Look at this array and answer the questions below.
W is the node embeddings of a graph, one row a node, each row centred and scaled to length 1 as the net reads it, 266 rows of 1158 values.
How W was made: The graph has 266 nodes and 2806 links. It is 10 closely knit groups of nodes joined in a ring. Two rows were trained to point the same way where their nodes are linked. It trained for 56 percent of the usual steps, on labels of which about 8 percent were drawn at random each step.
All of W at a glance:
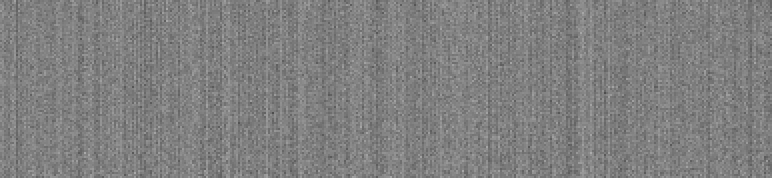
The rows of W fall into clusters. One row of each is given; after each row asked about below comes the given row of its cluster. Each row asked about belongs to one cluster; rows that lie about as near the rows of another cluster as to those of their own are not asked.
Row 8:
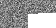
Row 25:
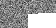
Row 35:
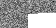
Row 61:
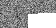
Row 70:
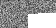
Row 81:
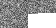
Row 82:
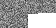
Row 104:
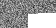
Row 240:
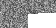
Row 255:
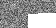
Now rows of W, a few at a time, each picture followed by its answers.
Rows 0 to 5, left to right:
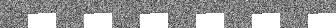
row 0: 82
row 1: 240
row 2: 240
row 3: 25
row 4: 240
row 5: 61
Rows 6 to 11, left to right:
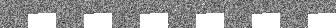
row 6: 8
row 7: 240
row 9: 25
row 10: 240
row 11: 81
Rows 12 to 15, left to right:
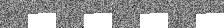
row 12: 255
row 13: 240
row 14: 25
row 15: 8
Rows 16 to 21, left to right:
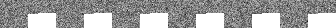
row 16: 8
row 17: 35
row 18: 255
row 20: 61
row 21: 104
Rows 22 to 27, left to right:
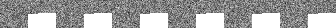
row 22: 61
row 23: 8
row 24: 255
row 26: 240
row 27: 104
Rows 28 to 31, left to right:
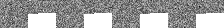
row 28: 8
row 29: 70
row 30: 240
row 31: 70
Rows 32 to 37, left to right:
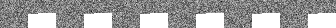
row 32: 255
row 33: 70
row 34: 82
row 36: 104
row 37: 25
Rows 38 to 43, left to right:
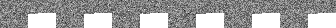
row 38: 81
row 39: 8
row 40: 255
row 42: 81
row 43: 35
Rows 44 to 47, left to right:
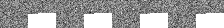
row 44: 82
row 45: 8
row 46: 70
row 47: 8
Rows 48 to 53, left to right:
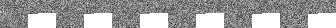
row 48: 61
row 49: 82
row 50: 81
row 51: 35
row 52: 61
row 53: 25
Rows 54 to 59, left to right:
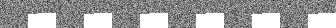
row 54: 104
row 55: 104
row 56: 35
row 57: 25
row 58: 8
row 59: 25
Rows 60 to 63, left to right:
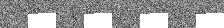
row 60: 70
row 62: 104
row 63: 82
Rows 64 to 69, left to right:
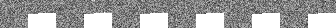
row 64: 8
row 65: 35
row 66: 70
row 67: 25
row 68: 240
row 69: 255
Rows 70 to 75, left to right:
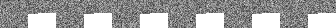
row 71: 82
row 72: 240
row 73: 70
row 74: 70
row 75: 82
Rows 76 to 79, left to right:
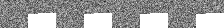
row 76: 70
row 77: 81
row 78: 82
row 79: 240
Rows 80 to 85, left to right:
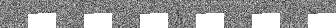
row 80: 240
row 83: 8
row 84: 82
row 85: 240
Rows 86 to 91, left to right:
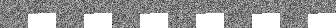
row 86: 70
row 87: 70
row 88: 25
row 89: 35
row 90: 255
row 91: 240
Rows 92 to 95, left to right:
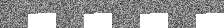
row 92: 81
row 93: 8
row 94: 25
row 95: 8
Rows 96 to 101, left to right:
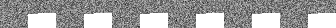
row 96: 61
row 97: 35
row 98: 240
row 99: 104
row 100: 104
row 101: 81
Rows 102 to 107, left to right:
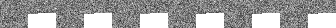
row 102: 240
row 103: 35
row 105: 240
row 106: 61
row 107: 255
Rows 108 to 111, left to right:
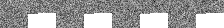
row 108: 82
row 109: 255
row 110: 61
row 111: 70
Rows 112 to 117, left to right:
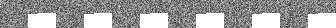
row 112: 25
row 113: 61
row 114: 104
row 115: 8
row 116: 8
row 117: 8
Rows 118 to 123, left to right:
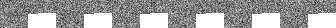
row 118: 255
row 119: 255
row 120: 240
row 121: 104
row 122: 104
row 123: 104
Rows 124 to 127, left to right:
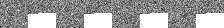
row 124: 8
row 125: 82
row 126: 35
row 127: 61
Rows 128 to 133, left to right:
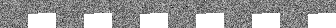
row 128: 81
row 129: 255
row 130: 82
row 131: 70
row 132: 70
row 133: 61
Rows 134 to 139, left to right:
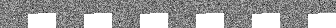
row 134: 255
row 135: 82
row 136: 61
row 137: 81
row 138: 25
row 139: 35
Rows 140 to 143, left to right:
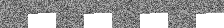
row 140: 240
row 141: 82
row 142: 35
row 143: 35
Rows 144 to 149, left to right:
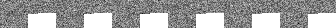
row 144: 255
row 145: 81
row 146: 61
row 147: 35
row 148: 104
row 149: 82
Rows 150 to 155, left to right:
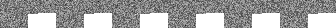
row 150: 61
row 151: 61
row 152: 25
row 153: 81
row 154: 104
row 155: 255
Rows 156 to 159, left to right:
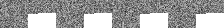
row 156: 8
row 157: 104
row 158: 240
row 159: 82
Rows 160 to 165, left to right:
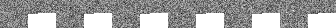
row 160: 61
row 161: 61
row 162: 35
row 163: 82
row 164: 25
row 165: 240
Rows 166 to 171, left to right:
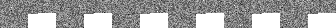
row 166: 255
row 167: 61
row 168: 25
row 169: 35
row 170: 35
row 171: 61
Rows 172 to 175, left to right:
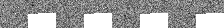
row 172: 70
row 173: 8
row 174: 35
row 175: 82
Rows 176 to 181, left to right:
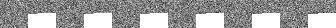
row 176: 104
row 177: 35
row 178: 104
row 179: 240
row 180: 104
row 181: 61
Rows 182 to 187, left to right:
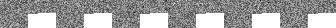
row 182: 35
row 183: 104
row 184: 255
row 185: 81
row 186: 25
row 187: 104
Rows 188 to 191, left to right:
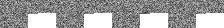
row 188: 81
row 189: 81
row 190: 82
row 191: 81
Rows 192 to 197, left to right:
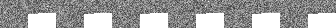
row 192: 70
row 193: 61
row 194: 104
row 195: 70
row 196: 35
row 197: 8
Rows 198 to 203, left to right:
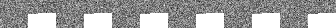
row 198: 104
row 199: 104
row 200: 8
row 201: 81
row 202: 70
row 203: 240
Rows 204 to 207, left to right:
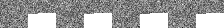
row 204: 25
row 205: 255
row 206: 240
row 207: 255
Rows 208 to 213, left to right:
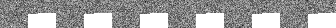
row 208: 255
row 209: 61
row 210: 82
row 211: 25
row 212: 70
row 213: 70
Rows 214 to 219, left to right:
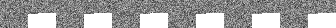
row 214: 240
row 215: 82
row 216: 255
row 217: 61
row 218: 70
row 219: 35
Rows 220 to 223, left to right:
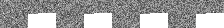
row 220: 104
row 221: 255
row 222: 70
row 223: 25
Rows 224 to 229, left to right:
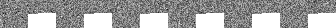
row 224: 104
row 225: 8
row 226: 104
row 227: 240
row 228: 81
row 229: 70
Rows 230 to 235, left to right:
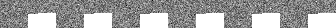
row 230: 81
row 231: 25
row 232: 61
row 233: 104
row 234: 82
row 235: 61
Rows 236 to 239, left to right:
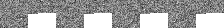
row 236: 82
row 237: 82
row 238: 70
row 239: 61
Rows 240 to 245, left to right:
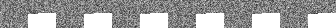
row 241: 8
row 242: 8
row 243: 8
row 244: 81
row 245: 240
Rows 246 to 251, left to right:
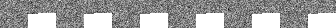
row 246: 82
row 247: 240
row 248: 61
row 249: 25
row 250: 61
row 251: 255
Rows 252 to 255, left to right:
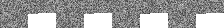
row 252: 61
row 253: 8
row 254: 61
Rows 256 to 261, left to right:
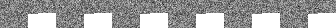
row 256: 255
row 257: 70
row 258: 82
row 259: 255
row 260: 255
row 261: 70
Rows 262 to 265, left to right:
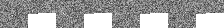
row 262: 61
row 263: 70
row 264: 61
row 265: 81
